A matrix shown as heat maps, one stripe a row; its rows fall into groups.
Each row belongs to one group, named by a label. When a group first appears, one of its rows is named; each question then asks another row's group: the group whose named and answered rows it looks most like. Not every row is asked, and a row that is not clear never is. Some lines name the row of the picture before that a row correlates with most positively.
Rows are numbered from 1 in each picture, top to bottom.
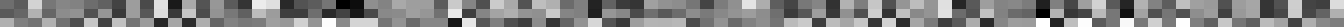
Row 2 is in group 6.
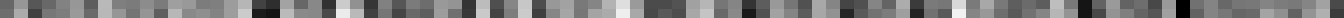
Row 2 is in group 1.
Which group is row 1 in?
1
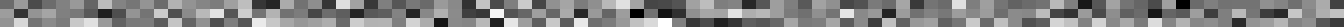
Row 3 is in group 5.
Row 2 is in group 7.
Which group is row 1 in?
1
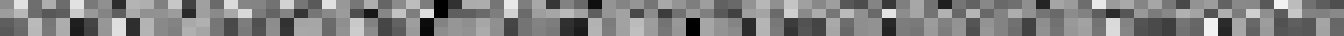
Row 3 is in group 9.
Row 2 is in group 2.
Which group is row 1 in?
5
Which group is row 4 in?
9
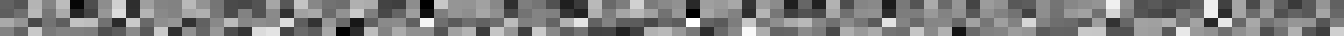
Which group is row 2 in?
9
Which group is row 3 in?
2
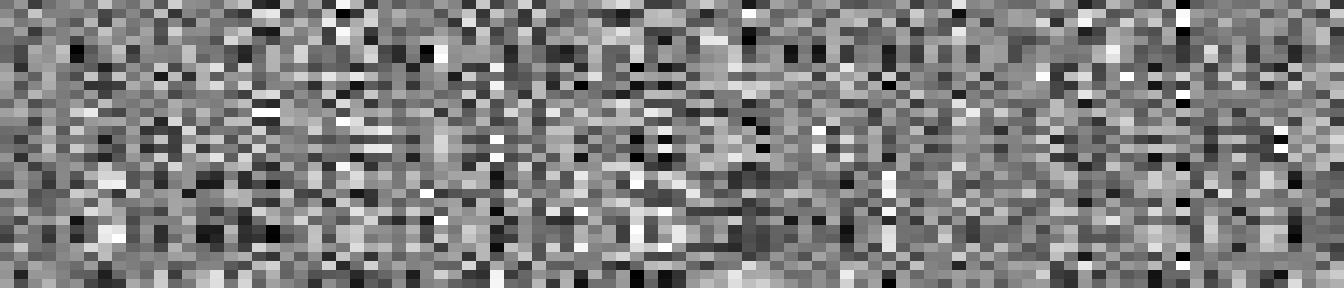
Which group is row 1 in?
1
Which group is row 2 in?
6
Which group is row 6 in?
9
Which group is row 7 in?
9
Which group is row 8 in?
7
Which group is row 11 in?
6
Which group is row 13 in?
5
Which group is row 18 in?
7
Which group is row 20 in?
5
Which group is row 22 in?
2
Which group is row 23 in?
1
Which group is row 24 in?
5
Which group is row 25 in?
9
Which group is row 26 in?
5
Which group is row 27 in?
5
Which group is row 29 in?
1
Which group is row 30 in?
6
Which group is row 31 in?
7
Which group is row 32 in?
7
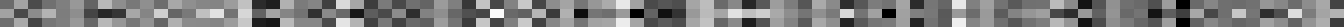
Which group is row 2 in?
7
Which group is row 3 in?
1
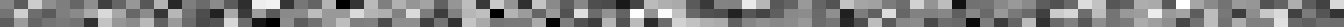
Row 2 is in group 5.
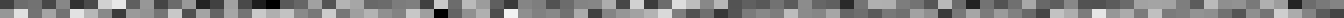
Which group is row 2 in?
5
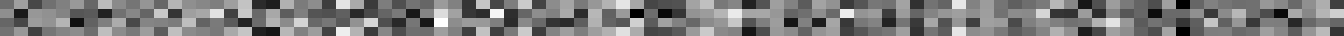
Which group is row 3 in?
9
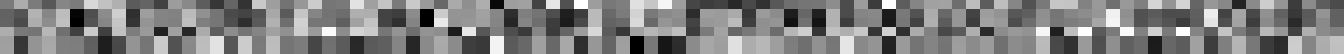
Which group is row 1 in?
5
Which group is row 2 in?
9
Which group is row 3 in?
9
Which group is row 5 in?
7
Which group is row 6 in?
7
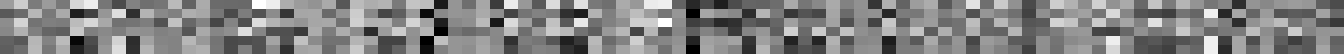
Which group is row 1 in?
5
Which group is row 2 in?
9
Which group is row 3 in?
5
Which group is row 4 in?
2
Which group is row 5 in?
9
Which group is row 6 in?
9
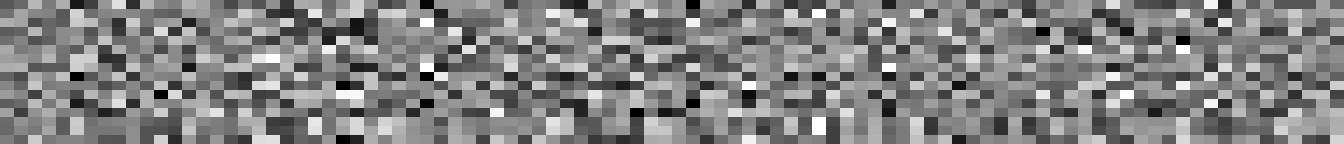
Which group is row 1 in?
9
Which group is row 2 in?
2
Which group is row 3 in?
2
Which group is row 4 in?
6
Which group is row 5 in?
1
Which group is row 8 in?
2
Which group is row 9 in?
9
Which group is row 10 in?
6
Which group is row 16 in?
6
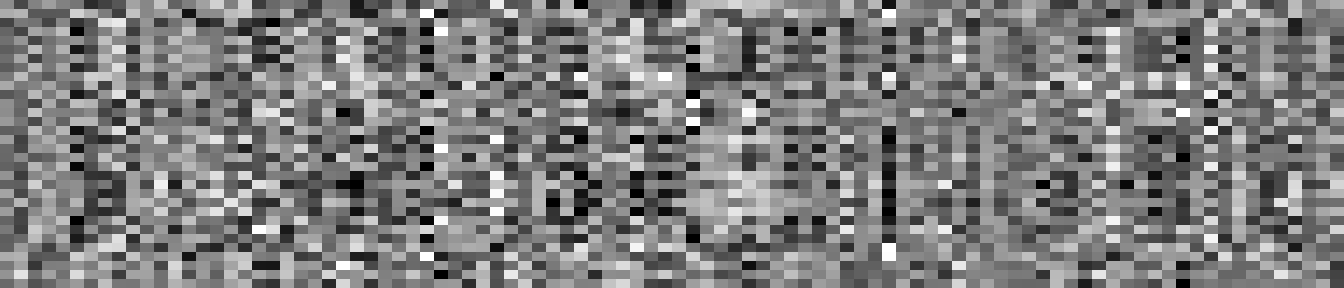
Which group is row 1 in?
7
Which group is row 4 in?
9
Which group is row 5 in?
1
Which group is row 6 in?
9
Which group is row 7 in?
1
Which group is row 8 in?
9
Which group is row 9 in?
5
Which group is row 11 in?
9
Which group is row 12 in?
2
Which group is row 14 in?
2
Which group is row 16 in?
7
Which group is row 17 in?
9
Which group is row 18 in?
1
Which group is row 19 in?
9
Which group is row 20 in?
7
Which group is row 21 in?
6
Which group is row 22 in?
7
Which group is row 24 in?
7
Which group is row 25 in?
9
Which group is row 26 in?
6
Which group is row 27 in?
9
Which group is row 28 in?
5
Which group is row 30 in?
1
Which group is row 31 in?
5
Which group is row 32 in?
1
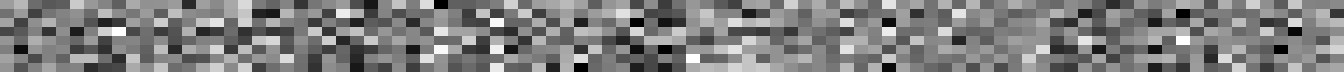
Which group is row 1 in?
2
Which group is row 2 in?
1
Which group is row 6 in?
7
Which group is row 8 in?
7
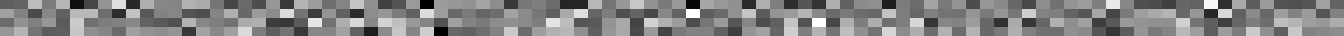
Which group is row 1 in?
9
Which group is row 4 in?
2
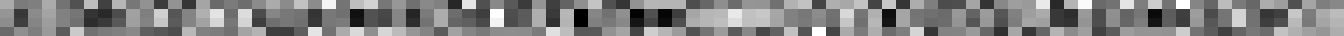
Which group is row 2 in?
7
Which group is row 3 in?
7
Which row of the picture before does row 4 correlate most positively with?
3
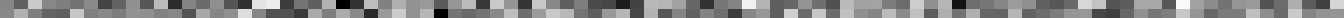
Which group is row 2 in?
2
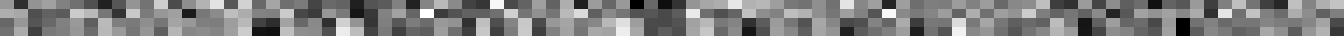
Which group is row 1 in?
7
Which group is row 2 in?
2
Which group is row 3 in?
1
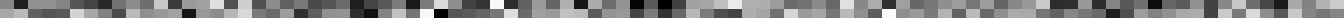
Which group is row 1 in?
7
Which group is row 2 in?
2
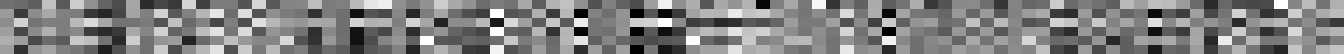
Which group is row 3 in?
5
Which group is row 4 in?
7
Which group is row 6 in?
7
